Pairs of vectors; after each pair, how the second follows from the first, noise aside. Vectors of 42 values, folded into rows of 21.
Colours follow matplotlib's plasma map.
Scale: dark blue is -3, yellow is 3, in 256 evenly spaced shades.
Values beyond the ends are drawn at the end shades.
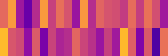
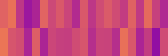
shrunk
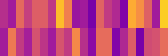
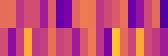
negated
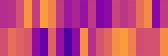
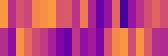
reversed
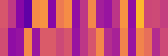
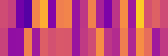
copied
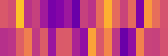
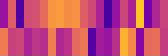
negated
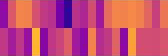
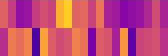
negated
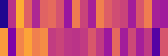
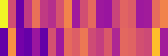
negated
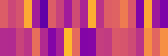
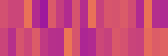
shrunk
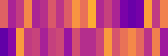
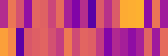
negated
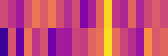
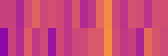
shrunk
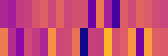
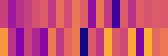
copied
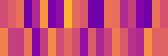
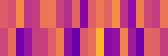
reversed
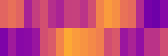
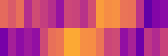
copied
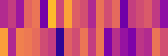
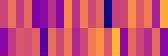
reversed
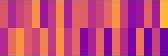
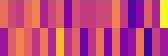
copied
